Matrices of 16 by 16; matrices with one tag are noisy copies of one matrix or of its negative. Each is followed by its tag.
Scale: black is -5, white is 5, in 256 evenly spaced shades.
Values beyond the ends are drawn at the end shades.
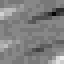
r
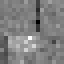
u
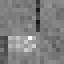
u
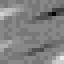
r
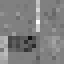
u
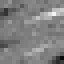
r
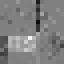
u
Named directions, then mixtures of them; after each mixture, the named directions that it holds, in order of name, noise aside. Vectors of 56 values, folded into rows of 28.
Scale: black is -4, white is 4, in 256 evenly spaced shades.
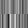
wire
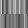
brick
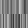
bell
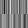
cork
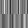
cork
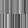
bell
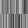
bell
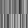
bell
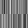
bell, cork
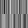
cork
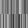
bell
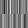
cork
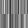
cork, wire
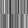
cork, wire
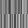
bell, wire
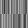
bell, cork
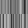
bell, brick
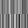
bell, wire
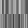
bell, brick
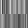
brick, cork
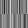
cork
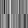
cork, wire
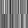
cork
